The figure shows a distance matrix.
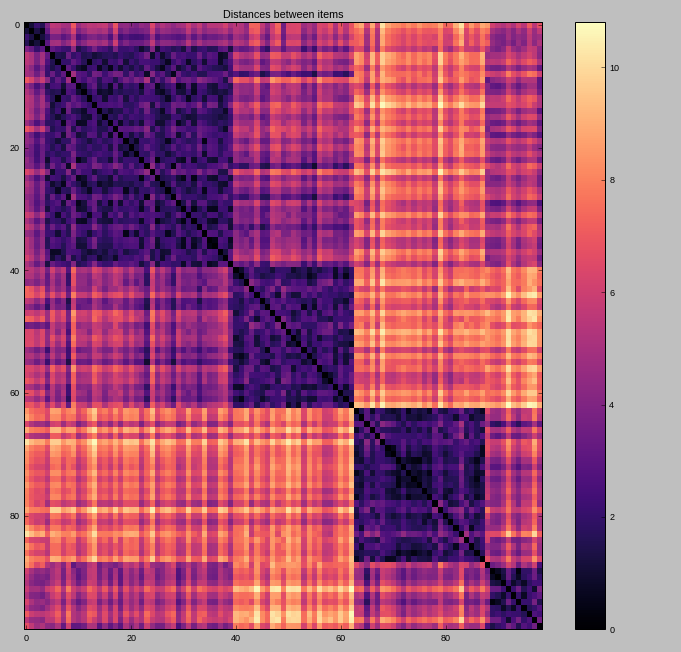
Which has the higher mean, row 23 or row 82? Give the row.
82
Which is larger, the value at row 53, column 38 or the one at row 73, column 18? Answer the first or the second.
the second
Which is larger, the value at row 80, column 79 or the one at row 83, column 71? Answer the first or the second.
the second
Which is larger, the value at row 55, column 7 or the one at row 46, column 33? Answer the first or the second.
the first
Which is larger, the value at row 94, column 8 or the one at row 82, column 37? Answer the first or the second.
the second
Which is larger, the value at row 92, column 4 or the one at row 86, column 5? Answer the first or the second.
the second
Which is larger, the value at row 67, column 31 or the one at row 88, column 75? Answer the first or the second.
the first
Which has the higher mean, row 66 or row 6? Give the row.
66
